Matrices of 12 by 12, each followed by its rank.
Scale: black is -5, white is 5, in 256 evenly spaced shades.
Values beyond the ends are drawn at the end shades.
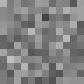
full rank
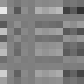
one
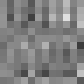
two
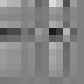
one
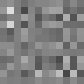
two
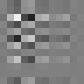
one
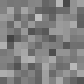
full rank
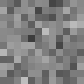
full rank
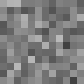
full rank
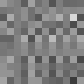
two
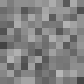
full rank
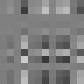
one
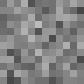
full rank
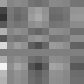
one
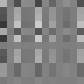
one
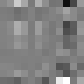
two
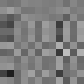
two
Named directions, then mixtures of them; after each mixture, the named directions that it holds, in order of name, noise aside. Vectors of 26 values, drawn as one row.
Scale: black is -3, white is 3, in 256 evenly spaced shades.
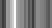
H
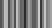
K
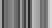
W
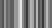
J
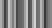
J, K, W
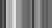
H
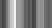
H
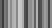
H, J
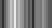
H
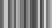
K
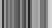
W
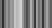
H, J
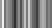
H, J, W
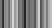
H, K, W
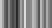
H, K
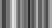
H, W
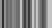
J, W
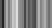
H, K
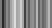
H, J, W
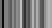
J, K, W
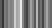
H, J
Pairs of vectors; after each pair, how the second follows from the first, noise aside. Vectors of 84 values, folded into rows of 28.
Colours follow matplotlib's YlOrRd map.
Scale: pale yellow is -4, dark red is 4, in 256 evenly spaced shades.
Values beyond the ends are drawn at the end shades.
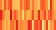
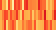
reversed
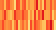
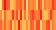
reversed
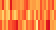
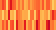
sign-scrambled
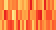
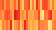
reversed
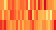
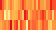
reversed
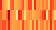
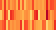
reversed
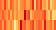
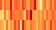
reversed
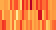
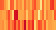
reversed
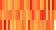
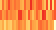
sign-scrambled
